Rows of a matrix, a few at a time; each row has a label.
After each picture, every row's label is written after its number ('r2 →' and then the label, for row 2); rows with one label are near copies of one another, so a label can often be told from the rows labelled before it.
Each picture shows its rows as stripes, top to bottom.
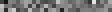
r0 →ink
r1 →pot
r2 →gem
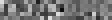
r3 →pot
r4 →gem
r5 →gem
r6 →ink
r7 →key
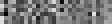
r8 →gem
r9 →pot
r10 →gem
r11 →ink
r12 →pot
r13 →pot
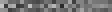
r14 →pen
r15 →gem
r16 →pen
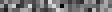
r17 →key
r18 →gem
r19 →ink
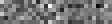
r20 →pot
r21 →key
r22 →gem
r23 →pot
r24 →ink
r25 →key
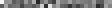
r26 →pot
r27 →key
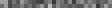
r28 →pen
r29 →key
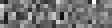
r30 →ink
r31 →pot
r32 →pen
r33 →gem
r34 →gem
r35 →ink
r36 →pen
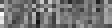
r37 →key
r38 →pot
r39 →key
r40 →pot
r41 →pot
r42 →pot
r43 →pen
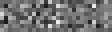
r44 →key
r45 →ink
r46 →pen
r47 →pot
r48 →gem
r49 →ink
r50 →key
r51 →pen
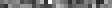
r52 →key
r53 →ink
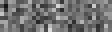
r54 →gem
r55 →ink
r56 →gem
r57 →pot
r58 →ink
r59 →pen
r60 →key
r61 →key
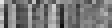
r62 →pot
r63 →gem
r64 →gem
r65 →gem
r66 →gem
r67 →gem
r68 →gem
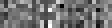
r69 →ink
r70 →gem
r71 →key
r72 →ink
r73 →ink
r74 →key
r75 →key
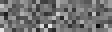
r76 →ink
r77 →pot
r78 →pen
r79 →ink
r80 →gem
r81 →pen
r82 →key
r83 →pot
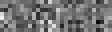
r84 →key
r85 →pen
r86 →ink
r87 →pot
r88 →pot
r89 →key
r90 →gem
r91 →key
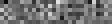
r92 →ink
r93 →key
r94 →pot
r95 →key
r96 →gem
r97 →pen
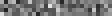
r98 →gem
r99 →key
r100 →ink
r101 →pot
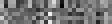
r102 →gem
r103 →gem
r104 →pen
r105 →key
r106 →pot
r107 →key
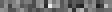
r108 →key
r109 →key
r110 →pen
